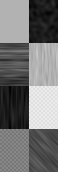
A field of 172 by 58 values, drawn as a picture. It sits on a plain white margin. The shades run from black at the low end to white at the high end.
The table splits into 4 rows of 2 panels. Panel 1,1: high, flat. Panel 1,2: very low, blotchy, faint in contrast. Panel 2,1: low, streaked across. Panel 2,2: high, streaked downward, faint in contrast. Panel 3,1: very low, streaked downward, faint in contrast. Panel 3,2: very high, checkered, faint in contrast. Panel 4,1: middling, checkered, faint in contrast. Panel 4,2: low, slanting down to the right, faint in contrast.
